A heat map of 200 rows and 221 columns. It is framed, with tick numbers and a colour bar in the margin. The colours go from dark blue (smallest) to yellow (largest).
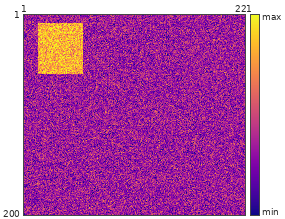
Neither half mirrors the other. The top left is the ninth with the highest average. In the top left lies a patch that is higher than the rest.
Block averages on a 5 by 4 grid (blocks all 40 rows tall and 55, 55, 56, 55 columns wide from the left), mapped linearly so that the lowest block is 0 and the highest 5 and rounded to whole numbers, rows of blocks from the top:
5 1 0 0
3 0 0 0
0 0 0 0
0 0 0 0
0 0 0 0
